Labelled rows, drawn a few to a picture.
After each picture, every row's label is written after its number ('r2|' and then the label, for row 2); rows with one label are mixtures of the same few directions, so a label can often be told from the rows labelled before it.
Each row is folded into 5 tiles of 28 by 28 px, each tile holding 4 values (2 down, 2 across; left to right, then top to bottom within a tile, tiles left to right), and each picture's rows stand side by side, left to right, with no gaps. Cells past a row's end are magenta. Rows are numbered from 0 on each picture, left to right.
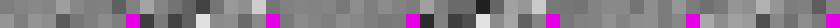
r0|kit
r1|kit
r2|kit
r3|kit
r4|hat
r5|kit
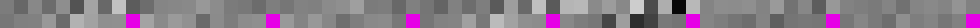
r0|hat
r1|kit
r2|kit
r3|hat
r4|hat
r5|hat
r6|kit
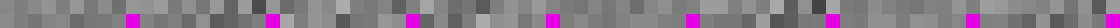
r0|hat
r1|hat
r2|kit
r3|kit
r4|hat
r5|hat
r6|hat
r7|hat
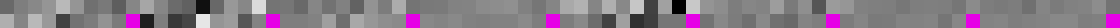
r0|kit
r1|kit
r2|hat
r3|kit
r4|hat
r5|hat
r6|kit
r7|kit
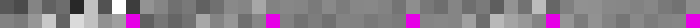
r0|hat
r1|kit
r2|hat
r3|hat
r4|kit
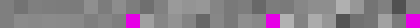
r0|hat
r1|kit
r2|kit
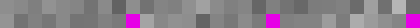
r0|hat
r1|kit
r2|hat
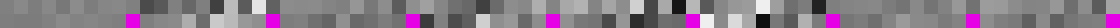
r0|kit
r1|hat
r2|hat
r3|kit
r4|hat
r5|kit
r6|kit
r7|hat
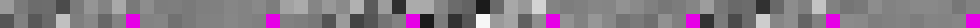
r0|kit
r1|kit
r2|hat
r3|kit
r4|kit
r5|kit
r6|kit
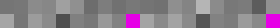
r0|kit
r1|kit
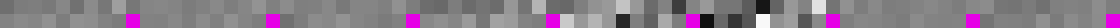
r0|hat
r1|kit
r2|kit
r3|hat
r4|kit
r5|kit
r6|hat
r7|kit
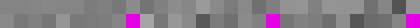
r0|hat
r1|kit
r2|hat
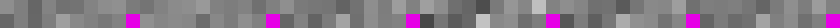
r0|kit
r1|kit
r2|kit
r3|kit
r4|kit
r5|kit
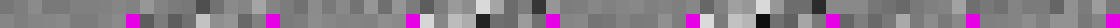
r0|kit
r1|kit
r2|hat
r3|kit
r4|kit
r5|kit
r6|kit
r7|hat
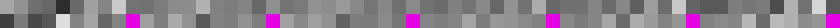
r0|kit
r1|kit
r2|kit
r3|hat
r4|hat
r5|hat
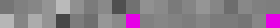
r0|kit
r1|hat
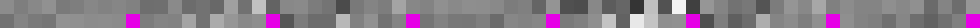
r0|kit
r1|hat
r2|kit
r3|hat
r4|hat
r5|kit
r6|hat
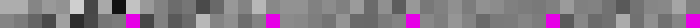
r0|hat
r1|kit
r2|hat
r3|kit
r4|kit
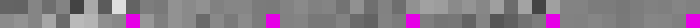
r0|hat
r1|kit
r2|hat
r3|hat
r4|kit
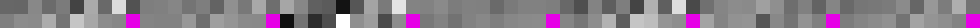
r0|hat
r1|hat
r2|kit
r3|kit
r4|hat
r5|kit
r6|hat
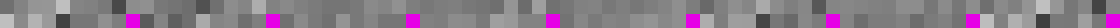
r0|kit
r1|kit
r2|kit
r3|hat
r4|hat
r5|kit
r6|hat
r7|kit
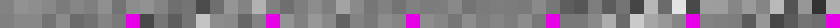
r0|hat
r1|kit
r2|kit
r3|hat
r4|hat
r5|hat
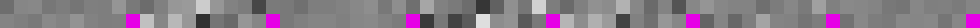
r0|hat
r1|kit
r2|hat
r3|kit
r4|kit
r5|kit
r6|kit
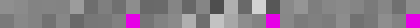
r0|hat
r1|hat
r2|hat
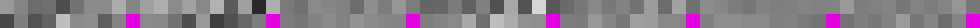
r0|kit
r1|hat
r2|hat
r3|hat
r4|hat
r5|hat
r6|kit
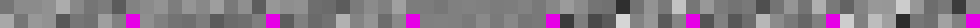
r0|kit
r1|hat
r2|kit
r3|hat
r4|kit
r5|kit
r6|kit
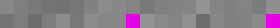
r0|kit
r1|kit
